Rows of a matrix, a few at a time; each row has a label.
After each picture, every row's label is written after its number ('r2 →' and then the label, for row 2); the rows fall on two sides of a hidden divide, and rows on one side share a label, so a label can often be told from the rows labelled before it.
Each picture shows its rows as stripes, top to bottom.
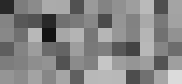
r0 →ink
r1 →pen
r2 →pen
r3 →pen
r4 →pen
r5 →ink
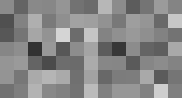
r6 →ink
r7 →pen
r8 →ink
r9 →pen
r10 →pen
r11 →ink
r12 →ink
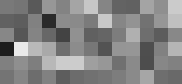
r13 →pen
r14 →pen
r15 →pen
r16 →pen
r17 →ink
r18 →pen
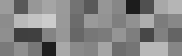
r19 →ink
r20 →ink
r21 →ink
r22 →pen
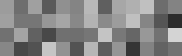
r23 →pen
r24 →ink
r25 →pen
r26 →ink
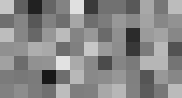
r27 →pen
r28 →pen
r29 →ink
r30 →ink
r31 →ink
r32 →pen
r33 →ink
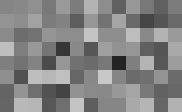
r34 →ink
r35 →ink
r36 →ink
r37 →pen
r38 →pen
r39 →ink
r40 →pen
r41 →pen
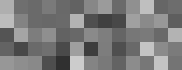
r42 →pen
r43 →pen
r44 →pen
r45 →pen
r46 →pen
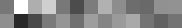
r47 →ink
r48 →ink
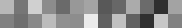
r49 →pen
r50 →ink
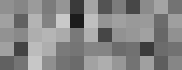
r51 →ink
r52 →ink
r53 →ink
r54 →ink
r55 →ink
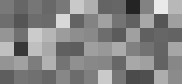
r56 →pen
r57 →ink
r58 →ink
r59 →ink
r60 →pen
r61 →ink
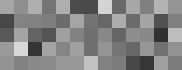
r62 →ink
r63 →pen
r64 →pen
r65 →pen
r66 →ink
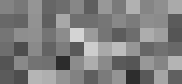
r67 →pen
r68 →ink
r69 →pen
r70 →ink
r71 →pen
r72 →ink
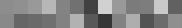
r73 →ink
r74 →pen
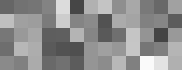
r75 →ink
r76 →ink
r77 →pen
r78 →pen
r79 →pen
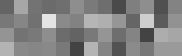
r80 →pen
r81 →ink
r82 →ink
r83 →ink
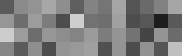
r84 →ink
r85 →pen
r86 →ink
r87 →pen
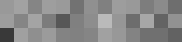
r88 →ink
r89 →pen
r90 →ink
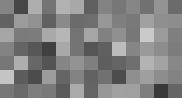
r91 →ink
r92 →pen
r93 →ink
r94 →pen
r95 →pen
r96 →pen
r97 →pen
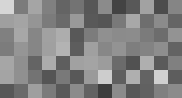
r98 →pen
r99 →pen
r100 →ink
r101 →ink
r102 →pen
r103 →ink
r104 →pen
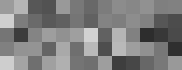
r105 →pen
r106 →pen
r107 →ink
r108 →ink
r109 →ink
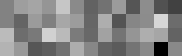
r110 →ink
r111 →ink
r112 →ink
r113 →pen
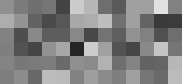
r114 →pen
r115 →pen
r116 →pen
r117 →ink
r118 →pen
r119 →ink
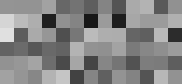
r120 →pen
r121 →pen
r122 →ink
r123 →pen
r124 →pen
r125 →ink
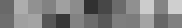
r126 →pen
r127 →pen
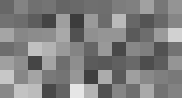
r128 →pen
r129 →ink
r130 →ink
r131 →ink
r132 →pen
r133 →pen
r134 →pen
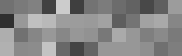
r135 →ink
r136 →ink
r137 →ink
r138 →ink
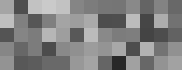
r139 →ink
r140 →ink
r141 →ink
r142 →pen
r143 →pen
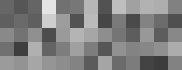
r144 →ink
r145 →ink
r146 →pen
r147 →pen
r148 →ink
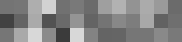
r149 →ink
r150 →pen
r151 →pen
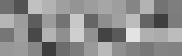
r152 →ink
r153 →pen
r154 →pen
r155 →pen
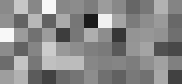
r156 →ink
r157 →ink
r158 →pen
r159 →ink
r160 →ink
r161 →pen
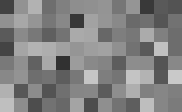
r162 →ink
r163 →ink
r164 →pen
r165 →ink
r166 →pen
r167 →pen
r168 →pen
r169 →pen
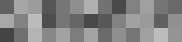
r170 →pen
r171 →pen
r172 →ink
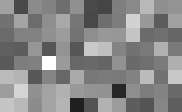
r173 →pen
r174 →pen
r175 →ink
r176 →ink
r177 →ink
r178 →pen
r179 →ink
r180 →ink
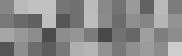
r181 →ink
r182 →ink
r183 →pen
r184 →pen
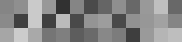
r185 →pen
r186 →ink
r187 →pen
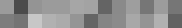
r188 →ink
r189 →ink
